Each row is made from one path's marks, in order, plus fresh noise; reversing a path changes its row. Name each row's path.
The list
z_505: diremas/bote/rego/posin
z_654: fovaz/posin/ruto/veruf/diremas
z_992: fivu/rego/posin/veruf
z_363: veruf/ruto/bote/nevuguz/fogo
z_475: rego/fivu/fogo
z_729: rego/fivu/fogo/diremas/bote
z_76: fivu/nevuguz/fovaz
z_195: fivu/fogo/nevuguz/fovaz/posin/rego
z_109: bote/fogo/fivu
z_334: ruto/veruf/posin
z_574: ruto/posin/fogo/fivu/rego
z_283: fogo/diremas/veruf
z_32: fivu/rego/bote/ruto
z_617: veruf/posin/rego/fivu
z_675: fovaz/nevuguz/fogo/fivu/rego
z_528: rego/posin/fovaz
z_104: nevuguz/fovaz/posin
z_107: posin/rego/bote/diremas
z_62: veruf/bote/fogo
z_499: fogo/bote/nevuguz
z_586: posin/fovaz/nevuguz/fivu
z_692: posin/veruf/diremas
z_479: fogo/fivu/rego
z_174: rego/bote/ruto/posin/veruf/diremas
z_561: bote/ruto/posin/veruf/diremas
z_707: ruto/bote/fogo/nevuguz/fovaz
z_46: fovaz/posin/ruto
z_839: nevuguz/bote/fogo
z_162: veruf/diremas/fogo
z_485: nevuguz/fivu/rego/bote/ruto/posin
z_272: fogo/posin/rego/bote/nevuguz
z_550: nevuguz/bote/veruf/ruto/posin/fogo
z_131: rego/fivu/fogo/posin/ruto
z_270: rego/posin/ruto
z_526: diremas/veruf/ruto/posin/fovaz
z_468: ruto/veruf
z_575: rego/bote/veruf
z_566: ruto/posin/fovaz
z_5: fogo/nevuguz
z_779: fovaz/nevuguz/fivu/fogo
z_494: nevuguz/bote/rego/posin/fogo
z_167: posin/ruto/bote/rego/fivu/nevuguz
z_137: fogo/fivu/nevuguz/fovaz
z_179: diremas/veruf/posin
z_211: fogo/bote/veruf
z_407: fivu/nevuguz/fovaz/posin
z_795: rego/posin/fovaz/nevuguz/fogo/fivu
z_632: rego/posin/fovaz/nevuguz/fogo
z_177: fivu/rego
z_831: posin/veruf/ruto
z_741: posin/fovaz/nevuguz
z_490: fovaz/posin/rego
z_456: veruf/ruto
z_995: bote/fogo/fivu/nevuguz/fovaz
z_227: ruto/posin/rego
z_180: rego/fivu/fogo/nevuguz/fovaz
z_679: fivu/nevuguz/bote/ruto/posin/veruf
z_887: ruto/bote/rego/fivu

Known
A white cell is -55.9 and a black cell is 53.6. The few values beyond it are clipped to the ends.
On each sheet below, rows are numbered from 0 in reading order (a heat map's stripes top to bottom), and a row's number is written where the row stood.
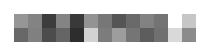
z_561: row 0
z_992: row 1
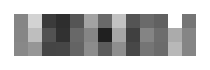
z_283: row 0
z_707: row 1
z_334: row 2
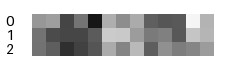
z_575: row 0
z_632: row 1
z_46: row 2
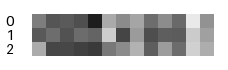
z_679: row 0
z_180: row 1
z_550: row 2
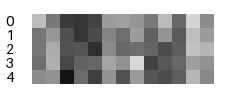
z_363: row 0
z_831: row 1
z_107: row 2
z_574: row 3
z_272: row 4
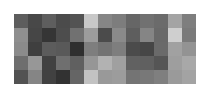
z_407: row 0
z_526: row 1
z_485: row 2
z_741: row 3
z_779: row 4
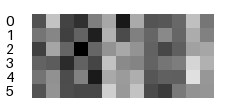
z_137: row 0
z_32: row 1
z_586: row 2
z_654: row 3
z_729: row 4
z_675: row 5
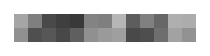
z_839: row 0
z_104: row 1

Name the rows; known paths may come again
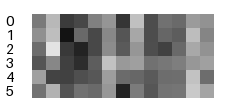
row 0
z_566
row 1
z_499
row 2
z_887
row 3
z_779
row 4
z_179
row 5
z_995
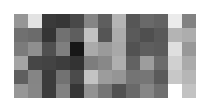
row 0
z_211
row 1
z_528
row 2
z_729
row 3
z_550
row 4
z_475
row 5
z_561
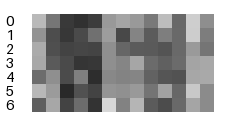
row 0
z_363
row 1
z_526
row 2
z_505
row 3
z_494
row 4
z_167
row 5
z_62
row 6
z_177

